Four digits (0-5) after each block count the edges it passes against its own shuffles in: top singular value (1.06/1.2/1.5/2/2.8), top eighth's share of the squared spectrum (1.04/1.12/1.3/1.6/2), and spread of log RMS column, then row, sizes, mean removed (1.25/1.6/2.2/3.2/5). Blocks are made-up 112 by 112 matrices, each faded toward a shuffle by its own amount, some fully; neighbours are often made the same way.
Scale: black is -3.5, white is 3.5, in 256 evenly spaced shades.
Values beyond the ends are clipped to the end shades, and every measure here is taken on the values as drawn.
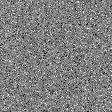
1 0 0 0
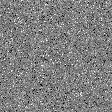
1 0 0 0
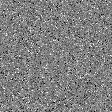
0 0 0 0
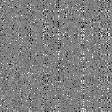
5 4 3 2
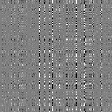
5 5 4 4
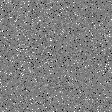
1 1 0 0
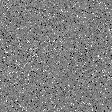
0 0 0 0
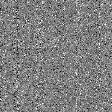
1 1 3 0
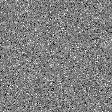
0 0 1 0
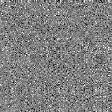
4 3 2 2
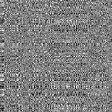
5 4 3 3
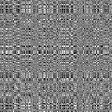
5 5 4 4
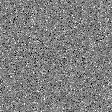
3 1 0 0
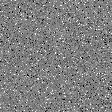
2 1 0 0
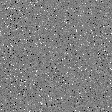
2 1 0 0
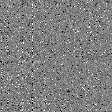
4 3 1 1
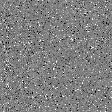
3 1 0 0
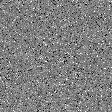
0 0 0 0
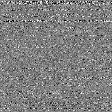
2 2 0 4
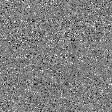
1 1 0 2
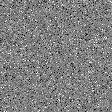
0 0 0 0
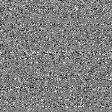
1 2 0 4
